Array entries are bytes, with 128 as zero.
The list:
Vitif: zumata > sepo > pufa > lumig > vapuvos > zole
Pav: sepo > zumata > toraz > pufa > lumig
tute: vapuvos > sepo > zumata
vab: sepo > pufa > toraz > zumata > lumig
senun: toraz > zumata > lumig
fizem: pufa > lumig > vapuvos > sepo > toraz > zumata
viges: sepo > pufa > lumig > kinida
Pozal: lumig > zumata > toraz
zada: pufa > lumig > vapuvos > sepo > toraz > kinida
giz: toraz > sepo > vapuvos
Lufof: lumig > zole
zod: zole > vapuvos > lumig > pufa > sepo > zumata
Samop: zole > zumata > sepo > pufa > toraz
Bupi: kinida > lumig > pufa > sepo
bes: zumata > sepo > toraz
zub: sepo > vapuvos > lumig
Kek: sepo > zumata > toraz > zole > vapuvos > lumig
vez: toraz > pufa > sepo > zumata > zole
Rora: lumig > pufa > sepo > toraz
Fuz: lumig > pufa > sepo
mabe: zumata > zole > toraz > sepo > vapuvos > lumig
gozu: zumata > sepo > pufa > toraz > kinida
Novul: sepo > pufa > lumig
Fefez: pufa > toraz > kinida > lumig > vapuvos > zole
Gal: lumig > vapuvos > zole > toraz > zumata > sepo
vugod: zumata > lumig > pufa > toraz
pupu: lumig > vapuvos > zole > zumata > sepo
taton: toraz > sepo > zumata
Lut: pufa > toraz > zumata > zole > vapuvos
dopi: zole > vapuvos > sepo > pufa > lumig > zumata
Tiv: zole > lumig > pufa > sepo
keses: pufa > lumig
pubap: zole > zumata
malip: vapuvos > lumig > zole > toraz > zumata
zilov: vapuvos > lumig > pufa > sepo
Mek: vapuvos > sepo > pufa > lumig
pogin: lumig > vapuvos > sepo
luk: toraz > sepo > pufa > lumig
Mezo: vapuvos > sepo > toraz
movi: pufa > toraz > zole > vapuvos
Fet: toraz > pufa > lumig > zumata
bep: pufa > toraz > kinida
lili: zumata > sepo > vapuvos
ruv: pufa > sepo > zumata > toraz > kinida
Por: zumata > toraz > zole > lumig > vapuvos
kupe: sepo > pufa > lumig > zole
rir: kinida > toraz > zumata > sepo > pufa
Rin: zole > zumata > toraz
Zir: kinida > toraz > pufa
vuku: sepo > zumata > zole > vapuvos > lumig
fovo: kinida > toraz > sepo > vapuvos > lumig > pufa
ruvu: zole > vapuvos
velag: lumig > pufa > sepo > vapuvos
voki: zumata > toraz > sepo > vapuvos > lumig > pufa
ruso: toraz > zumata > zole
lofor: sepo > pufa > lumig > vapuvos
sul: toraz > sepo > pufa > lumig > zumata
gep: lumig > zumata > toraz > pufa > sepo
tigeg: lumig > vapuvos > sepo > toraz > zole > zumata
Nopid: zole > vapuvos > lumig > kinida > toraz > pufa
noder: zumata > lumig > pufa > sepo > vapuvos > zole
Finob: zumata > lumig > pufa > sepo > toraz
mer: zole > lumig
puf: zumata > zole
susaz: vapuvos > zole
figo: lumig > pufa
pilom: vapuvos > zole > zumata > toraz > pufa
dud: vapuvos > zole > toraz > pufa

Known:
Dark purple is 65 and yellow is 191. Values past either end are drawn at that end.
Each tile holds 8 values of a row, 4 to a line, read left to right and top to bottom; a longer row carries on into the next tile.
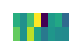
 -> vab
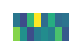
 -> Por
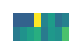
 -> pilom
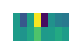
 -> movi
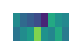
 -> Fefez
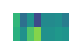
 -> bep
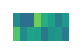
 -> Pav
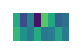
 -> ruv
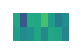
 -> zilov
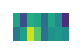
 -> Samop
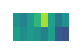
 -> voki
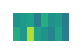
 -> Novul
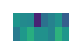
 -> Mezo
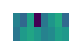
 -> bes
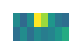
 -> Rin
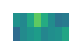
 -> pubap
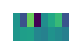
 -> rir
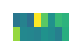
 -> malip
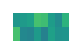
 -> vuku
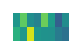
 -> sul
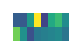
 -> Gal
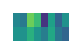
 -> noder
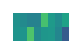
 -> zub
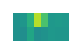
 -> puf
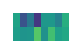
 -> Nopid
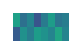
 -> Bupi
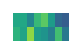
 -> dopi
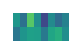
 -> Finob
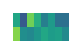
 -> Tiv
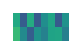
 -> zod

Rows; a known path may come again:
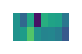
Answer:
lili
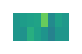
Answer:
keses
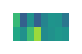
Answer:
bep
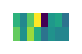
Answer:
vab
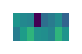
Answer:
Mezo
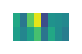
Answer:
vugod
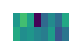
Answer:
taton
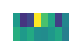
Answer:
gep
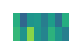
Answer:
vez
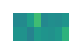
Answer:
ruvu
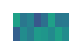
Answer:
Bupi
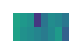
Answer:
tute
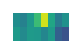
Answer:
voki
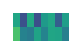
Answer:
zod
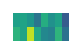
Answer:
Mek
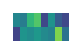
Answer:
tigeg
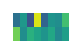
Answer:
dud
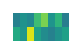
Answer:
kupe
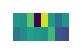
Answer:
fovo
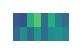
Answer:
pupu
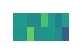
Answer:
zub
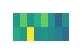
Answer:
sul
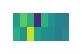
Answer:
luk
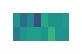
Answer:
Zir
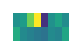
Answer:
senun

